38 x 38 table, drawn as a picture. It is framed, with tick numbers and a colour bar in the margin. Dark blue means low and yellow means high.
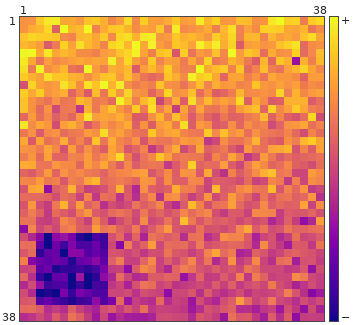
Odd patch: lower, in the bottom left. Slope: up to the top. Stripes: none. Ninth with the lowest average: bottom left.
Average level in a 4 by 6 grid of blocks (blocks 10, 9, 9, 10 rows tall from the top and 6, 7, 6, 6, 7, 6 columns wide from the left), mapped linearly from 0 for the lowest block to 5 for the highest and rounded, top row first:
555545 / 444444 / 333333 / 002222
